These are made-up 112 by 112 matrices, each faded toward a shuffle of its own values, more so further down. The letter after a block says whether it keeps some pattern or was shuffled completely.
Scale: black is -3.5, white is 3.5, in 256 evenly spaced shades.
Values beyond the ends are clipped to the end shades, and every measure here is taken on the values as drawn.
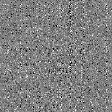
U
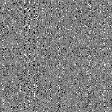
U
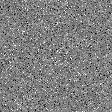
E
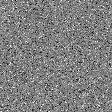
E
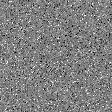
E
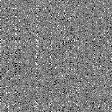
U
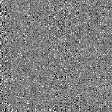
U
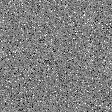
E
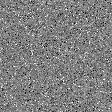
E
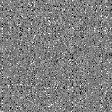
U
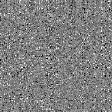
U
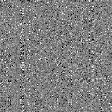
U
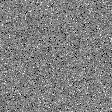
E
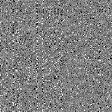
U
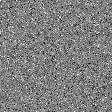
E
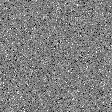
E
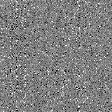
U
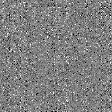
U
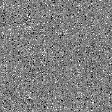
U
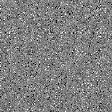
U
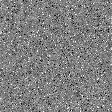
E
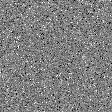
E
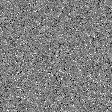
E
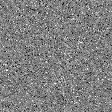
E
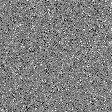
E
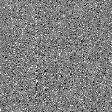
U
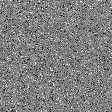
E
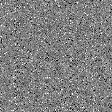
U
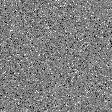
E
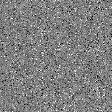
U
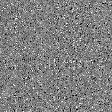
U
